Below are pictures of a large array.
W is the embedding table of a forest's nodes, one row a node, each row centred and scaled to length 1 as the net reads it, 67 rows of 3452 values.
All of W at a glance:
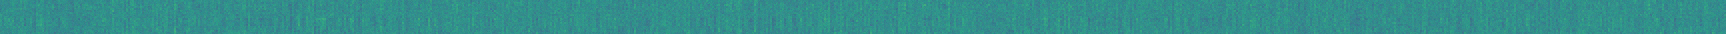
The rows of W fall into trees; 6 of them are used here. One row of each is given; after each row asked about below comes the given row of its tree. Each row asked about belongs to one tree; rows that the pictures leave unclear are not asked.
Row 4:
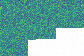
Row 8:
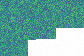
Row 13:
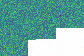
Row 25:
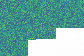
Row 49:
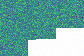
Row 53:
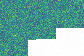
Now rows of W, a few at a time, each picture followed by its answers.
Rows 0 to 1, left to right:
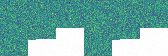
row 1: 13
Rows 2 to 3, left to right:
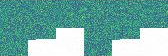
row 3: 4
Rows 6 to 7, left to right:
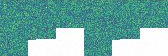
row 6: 13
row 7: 25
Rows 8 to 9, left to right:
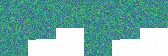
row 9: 8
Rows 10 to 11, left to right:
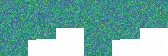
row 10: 53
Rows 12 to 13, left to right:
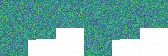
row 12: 8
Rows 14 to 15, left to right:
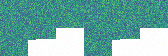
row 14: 8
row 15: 49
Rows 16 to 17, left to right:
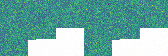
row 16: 53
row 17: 13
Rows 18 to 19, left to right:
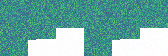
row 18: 8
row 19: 8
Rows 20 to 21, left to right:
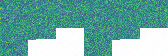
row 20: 4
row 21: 8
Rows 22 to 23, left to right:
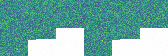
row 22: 25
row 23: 25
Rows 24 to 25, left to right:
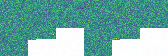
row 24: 53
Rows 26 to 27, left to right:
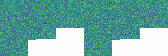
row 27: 13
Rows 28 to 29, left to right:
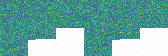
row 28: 4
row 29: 49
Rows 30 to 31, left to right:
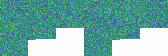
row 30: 13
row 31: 25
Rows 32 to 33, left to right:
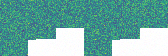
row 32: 13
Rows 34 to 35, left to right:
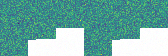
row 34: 8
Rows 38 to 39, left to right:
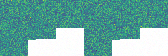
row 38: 25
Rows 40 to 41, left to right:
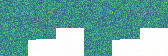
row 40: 25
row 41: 25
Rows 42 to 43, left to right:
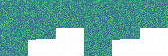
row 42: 25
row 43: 8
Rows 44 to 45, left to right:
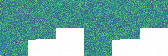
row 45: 25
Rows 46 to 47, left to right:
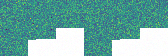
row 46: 49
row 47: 8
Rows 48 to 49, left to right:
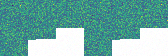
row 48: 25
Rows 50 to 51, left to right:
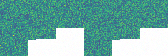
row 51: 25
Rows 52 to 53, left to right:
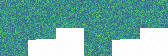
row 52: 8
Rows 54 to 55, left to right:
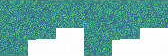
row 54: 8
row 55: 25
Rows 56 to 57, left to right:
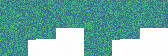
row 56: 13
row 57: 25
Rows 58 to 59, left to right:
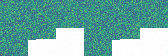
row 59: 8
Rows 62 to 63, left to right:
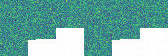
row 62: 13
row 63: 13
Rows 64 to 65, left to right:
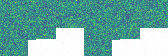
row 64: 13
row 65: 53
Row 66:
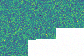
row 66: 8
